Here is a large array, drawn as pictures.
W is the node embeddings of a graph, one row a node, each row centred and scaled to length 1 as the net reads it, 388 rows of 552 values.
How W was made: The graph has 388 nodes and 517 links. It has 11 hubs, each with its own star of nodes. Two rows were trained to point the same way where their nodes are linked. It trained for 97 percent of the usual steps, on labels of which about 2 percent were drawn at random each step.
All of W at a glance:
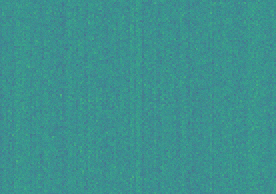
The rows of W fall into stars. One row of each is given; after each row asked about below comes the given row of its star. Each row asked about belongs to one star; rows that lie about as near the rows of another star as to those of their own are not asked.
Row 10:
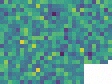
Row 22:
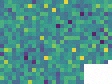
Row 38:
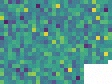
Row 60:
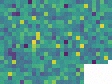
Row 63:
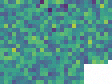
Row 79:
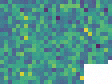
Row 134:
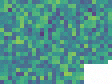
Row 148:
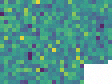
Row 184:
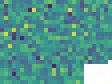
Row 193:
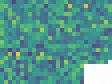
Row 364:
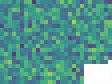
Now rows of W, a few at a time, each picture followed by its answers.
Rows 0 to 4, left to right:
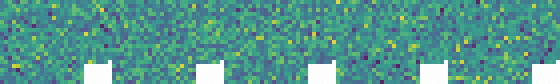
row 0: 38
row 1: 364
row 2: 184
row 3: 148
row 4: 60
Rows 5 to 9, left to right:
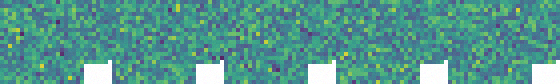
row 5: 60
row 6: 79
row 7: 134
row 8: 364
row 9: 60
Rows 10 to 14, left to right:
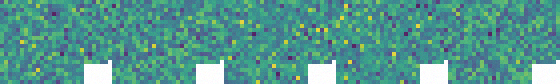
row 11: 134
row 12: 364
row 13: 60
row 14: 184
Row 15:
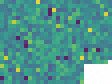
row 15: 63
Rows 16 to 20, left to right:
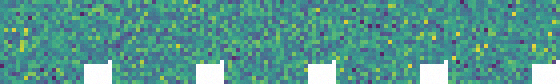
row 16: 10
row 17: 193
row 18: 22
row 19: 38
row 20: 193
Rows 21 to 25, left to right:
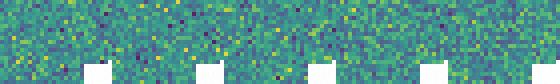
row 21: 148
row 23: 364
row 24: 63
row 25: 193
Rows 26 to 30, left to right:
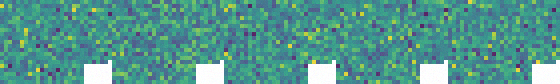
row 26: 10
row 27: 193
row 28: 364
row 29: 22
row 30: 38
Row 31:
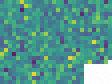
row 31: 364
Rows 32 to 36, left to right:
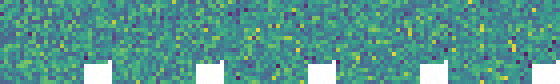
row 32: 364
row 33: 22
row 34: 184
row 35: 134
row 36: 364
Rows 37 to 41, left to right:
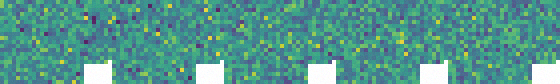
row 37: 148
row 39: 184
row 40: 38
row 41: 63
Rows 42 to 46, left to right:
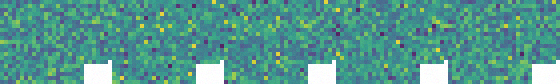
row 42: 22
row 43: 60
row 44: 60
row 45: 364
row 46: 79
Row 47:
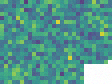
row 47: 134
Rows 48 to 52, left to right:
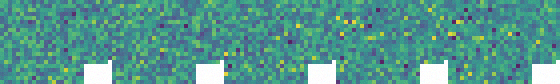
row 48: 79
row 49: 134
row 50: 364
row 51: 38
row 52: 38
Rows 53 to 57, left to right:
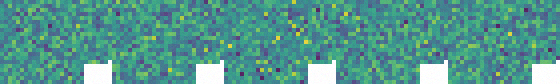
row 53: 10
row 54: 63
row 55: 134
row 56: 364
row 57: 184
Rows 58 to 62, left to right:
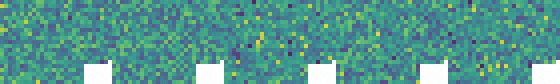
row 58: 10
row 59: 38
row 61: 148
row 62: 364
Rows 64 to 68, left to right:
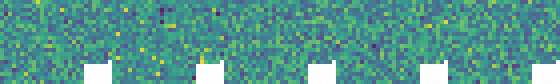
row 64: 184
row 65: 63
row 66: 22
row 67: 193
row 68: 10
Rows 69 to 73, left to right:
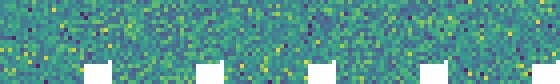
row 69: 22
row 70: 79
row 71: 148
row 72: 134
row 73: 38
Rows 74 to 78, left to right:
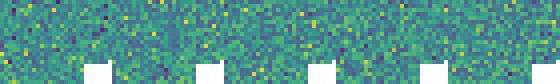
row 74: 22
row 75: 79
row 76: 22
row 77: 10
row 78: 22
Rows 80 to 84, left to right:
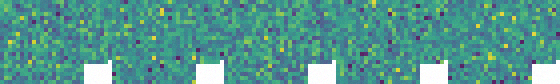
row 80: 364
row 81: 63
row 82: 148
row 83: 148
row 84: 148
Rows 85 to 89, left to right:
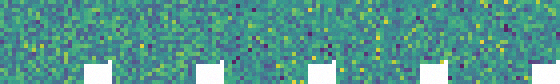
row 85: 10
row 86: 193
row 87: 184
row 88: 148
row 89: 148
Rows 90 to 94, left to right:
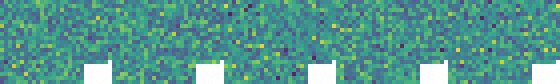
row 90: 134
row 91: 60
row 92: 10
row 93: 184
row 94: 60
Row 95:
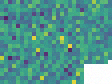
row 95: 38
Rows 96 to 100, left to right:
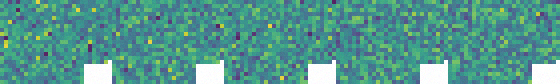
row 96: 38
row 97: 63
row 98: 184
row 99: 364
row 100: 148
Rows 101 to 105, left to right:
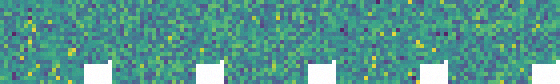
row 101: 184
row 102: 364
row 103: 38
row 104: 193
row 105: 193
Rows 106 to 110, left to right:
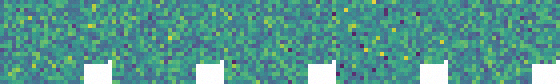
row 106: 134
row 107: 63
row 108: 184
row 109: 63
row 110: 364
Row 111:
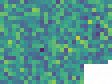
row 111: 22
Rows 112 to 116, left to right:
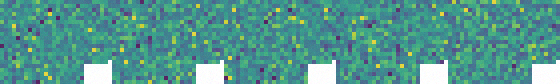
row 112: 63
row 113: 60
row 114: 63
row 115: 79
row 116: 10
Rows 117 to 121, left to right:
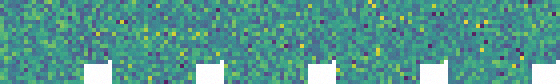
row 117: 184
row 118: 38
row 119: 60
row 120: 148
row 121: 79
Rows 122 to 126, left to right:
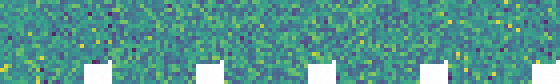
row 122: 10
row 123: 364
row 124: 63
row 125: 10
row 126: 63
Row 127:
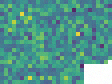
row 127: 79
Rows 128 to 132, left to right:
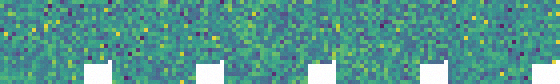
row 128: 184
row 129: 184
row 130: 10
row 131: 22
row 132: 79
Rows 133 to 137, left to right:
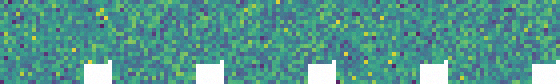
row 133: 38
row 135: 22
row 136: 60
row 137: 38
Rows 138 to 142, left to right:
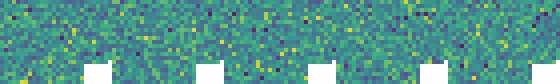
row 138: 134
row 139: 63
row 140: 134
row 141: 10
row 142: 148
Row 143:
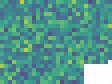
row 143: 193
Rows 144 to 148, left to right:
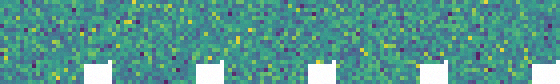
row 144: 364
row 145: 38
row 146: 10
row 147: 60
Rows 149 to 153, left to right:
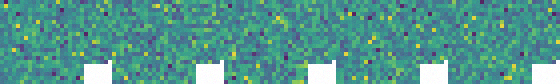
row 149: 79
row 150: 22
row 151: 184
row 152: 60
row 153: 79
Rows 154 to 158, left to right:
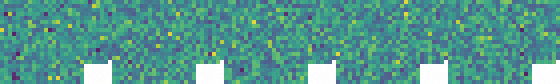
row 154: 184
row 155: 193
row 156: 184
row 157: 38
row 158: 63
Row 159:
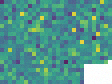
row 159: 134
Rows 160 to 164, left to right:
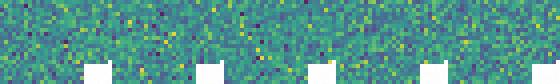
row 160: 364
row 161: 38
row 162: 79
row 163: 38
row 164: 184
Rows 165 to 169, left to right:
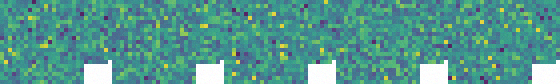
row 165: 22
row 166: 364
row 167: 60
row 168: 79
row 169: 63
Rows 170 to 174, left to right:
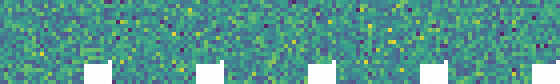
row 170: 364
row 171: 38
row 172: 63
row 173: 364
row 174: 10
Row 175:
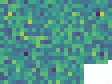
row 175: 63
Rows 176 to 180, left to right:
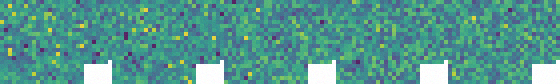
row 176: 60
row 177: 184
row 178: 79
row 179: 193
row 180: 79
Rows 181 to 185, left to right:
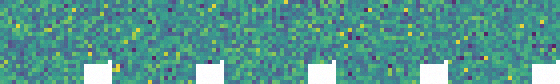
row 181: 60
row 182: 10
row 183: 79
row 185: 79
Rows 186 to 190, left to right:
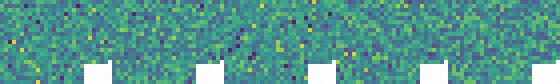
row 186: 10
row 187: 60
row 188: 148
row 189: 134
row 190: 134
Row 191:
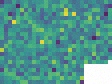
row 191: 134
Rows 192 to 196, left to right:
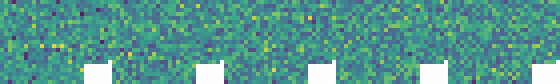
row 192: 22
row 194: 148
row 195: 193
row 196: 193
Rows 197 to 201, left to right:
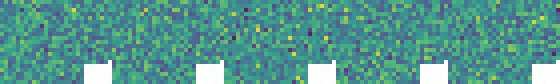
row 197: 10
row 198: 184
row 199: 184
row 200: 364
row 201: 22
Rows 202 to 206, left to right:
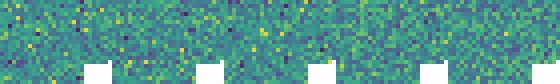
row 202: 193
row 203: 134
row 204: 193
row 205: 10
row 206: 193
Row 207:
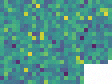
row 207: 148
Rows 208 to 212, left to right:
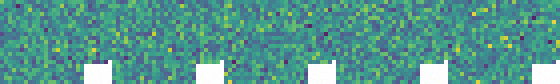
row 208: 364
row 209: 63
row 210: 193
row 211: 10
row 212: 22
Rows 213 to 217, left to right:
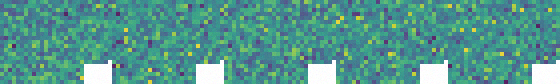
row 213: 22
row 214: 10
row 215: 184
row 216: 60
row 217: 10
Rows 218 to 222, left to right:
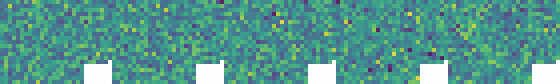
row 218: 10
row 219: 22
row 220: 38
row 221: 134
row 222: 79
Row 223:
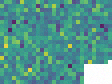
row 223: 38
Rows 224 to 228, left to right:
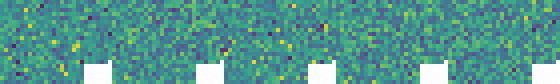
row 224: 148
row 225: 60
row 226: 364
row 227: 38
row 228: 38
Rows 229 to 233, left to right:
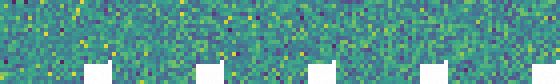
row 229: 193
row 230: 22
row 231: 60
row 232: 22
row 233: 38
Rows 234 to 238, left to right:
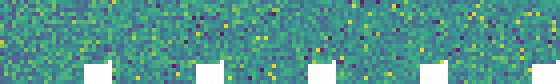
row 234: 134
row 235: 148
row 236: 63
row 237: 193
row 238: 22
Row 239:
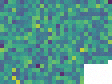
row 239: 22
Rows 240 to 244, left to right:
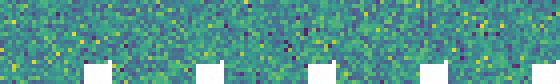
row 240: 134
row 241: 193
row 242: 364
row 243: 193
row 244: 79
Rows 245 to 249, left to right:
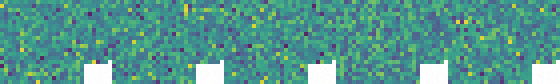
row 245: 10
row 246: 10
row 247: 60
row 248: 148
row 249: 38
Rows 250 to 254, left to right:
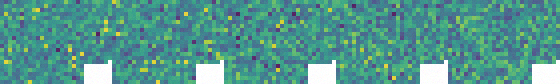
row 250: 22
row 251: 134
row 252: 184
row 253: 364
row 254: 79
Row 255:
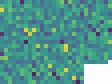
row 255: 364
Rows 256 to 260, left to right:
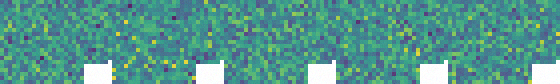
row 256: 10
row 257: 134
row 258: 364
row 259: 22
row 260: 22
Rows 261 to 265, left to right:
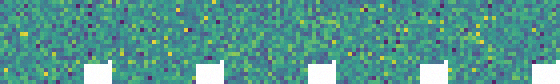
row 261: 10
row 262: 134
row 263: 22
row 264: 22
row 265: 148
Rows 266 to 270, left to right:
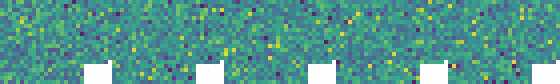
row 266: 60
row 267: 10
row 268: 22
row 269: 134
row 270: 10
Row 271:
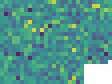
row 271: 184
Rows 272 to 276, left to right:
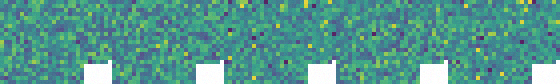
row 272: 148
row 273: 134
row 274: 193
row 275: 79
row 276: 193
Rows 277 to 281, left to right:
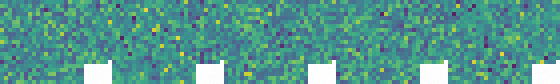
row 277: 193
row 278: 184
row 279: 79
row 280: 79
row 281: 10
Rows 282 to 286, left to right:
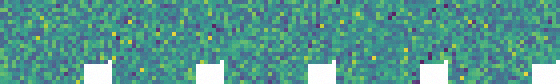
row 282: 184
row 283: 38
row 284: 38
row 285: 134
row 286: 38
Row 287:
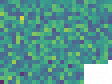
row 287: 60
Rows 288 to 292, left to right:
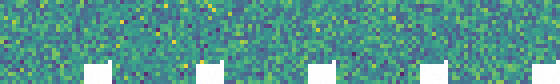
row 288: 193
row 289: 38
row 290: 22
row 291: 184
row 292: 364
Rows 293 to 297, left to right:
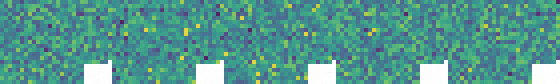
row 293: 184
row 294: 134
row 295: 364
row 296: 193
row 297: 22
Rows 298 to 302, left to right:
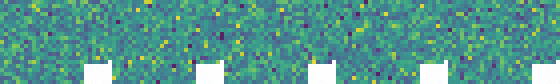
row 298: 38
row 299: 148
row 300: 364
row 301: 60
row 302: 184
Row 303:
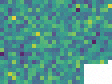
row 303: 60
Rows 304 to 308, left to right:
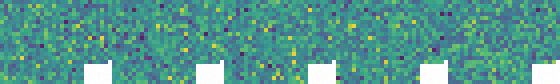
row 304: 184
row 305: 184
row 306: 184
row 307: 63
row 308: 79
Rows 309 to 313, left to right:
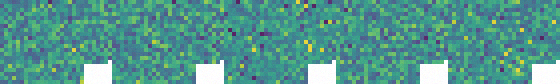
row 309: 22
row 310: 60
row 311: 193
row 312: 60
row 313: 134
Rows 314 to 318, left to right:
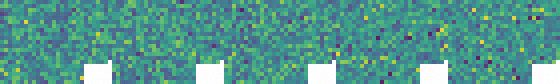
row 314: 79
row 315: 63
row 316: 193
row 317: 22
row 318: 148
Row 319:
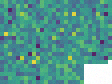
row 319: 134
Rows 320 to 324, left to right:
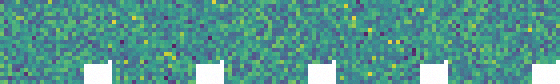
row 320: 193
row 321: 60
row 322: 10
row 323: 364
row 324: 63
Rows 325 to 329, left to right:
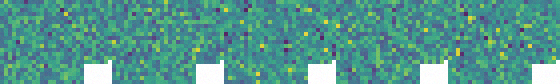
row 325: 79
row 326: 22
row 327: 364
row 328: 63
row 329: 60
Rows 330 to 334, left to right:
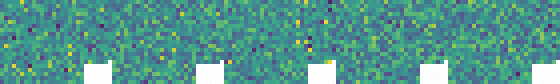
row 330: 38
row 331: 38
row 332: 193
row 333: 38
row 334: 38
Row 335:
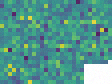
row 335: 22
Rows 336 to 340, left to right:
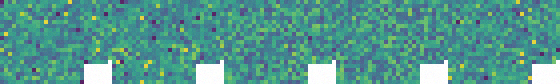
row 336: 134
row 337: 22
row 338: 193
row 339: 184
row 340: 134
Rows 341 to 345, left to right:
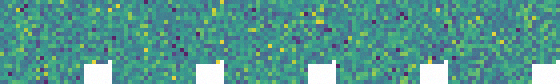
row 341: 10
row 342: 79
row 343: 22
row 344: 10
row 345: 38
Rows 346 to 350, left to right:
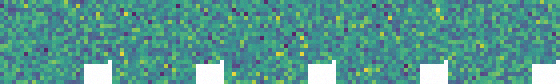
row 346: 134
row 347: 60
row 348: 60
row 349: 38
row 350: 22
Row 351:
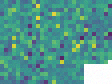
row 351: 148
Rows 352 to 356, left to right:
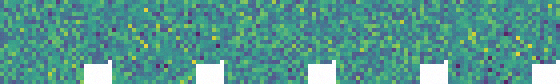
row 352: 22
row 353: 184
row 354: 38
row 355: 22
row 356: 10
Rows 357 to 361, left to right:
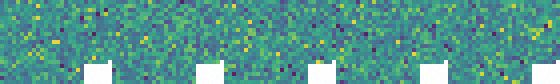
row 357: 148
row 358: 63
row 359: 10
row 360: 364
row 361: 364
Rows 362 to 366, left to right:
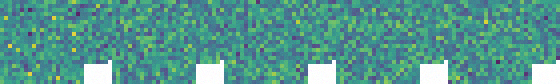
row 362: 184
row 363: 63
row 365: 193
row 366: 193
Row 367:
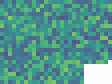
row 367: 60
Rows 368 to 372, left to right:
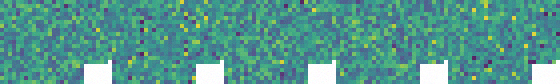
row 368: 60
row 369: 134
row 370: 148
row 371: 79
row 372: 148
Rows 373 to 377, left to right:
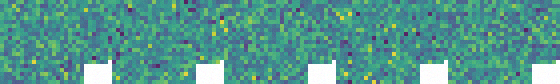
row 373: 148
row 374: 193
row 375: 63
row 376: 60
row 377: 79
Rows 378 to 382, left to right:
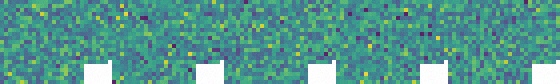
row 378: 134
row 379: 60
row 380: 134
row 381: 184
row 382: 364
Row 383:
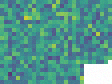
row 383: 148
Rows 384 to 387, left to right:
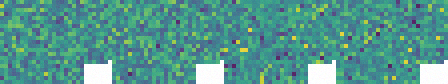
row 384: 10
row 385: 63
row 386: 10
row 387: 184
